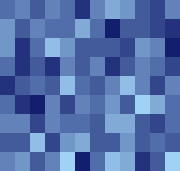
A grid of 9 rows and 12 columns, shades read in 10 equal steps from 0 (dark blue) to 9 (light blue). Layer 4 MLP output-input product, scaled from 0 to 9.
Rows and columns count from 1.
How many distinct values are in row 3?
8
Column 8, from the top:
7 0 3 1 5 6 7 3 8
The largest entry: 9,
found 3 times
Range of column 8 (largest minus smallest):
8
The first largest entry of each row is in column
8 6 4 5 5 10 8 3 5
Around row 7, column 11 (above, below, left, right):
7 4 3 4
